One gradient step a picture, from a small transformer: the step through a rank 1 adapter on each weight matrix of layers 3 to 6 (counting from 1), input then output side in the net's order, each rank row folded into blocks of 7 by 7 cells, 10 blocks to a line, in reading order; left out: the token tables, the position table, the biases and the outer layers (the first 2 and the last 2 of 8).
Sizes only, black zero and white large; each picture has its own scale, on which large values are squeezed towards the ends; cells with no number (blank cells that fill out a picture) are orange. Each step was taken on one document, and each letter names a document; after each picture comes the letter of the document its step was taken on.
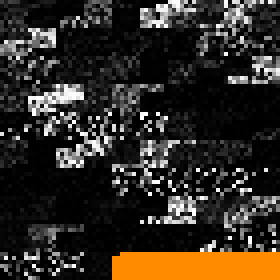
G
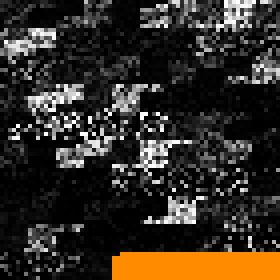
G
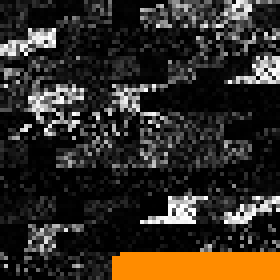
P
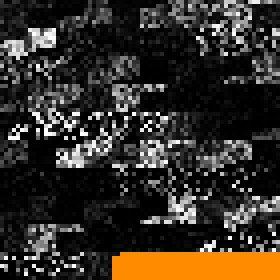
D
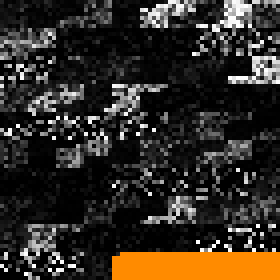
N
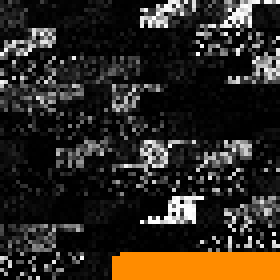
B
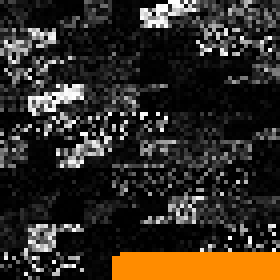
G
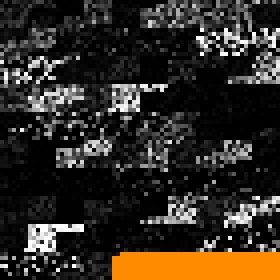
P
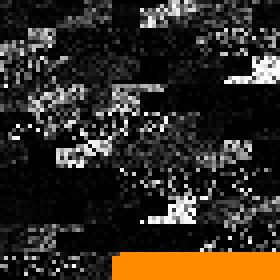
D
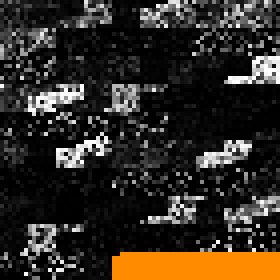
N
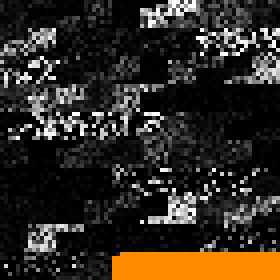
P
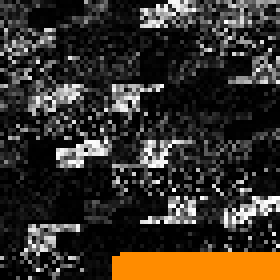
G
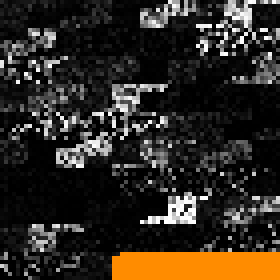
D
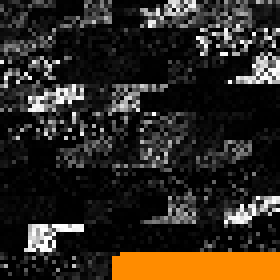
P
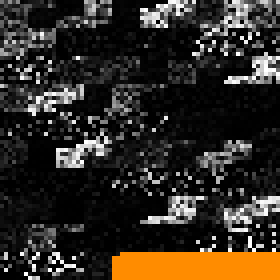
N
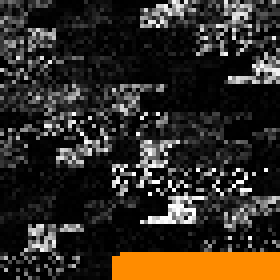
G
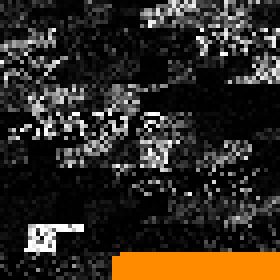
P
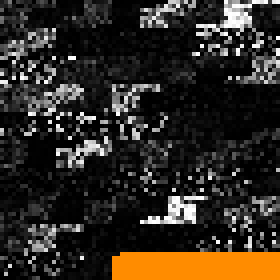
B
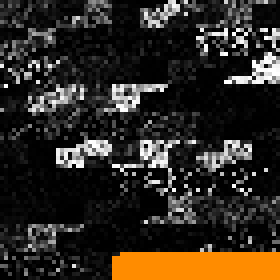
D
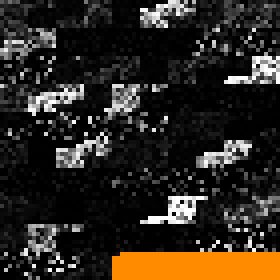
N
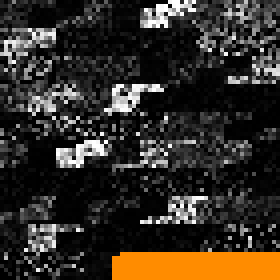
G
